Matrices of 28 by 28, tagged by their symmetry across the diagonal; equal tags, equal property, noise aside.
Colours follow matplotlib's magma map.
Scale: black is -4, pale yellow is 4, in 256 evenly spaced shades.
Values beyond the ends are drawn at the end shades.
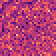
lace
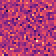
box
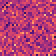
lace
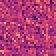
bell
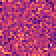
bell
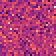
box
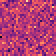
box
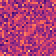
lace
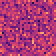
lace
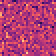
bell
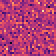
bell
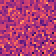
lace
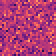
bell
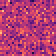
bell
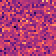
box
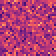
bell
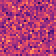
bell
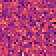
bell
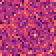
lace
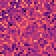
lace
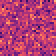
box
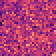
box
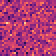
box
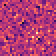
lace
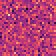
box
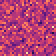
lace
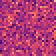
box
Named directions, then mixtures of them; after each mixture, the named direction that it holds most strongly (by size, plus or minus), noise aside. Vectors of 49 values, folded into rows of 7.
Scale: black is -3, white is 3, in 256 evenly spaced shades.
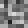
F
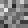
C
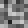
F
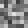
F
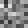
F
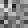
C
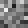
C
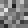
C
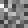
C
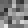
C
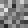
C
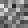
C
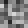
F
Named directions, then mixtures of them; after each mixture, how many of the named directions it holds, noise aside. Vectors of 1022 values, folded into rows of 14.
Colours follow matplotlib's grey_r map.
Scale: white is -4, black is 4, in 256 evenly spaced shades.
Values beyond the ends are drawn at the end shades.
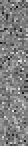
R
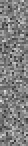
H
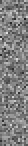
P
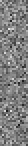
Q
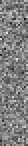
one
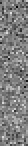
two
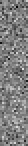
two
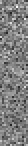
two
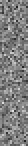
three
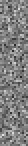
two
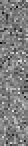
one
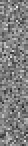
two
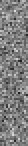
three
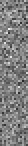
two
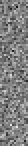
three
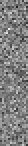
three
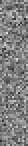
one
